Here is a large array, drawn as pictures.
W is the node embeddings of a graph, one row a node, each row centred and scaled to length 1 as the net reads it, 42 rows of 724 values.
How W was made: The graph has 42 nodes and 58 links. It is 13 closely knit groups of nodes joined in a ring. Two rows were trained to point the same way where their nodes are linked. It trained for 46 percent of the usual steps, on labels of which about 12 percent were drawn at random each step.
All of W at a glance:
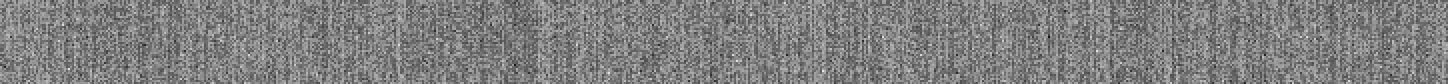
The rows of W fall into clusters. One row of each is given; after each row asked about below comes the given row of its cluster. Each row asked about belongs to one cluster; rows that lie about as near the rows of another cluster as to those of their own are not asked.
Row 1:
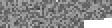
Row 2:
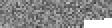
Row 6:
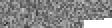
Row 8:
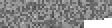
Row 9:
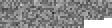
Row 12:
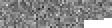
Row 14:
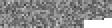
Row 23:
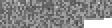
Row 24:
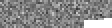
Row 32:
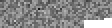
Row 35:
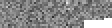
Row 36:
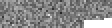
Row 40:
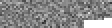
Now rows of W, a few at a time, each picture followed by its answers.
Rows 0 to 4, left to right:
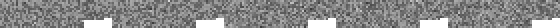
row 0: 1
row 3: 8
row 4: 14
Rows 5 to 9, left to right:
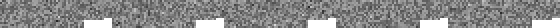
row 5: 9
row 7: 2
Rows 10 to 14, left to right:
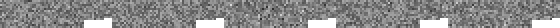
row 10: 9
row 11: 8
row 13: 14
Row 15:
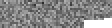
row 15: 36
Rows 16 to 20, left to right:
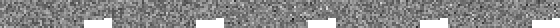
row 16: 32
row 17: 23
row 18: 40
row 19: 36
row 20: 35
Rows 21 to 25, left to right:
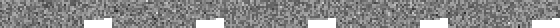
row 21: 23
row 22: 24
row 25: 6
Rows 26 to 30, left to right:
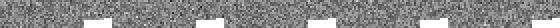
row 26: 23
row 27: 24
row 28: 2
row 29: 32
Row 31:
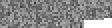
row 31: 6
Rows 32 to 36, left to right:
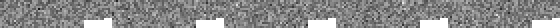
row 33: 12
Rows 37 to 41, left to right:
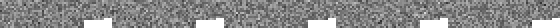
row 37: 1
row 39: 1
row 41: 8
